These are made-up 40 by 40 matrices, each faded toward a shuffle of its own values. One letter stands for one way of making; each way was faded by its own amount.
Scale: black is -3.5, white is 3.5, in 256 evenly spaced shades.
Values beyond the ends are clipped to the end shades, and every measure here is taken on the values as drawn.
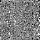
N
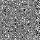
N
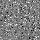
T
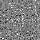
T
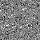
T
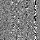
N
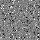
T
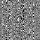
N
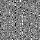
N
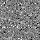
T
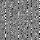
N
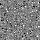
T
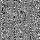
N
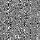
N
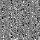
N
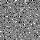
T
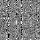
N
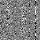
N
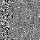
N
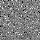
T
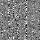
N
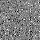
T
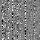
N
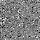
T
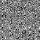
N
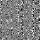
N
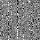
N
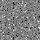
T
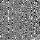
N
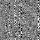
N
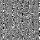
N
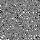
T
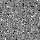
T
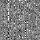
N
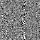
N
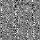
N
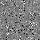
T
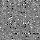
T
